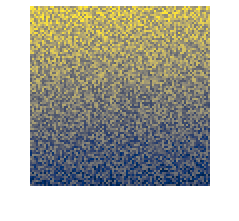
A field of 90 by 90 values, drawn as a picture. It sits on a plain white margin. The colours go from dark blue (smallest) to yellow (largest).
Grain: fine. Slope: up to the top. Average level on the scale: 50%. Odd rows or columns: none.
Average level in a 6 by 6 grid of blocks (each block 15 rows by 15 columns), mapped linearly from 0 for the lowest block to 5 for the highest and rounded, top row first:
555555 / 444444 / 333333 / 222222 / 111111 / 000000
